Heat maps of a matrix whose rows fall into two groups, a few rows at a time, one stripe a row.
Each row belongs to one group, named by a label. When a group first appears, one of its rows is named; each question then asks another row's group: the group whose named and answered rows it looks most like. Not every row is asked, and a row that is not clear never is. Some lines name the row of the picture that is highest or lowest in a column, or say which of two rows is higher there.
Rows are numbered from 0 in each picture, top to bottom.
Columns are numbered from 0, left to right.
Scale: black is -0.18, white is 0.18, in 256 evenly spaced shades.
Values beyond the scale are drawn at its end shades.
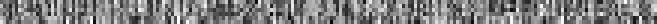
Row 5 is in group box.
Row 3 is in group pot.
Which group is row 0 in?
pot
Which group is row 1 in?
pot
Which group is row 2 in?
pot
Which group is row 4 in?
box
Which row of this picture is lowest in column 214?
4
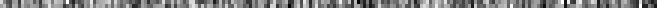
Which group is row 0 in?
box
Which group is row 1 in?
box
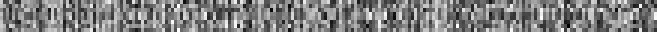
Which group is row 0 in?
box
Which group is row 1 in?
box
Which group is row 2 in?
pot
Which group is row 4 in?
pot
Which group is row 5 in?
box
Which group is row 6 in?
box
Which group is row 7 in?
box
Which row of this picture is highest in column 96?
6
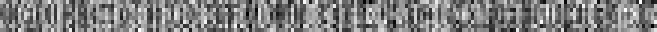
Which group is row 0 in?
box
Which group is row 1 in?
pot
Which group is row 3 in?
pot
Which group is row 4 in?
pot
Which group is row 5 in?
pot
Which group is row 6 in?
box
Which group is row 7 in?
pot
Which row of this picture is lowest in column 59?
6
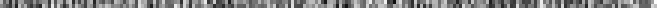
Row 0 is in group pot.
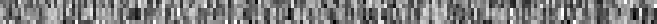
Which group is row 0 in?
pot
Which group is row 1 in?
pot
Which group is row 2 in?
box
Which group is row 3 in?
box
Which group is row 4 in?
box
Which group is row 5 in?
box
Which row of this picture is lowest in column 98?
0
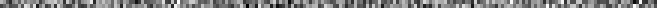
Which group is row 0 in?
box
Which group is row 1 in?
pot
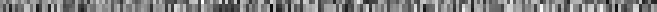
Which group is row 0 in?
box
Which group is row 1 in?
pot
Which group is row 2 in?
pot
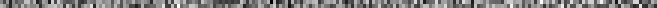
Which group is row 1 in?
box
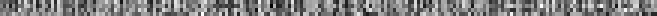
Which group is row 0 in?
pot
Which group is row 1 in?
pot
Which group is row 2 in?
pot
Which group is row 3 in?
box
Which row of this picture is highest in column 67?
3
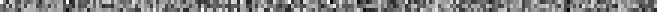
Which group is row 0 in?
box
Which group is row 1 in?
pot
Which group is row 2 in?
box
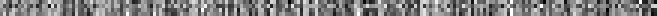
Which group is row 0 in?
box
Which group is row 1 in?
pot
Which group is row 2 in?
box
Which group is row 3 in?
box
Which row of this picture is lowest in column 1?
1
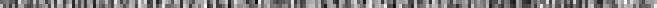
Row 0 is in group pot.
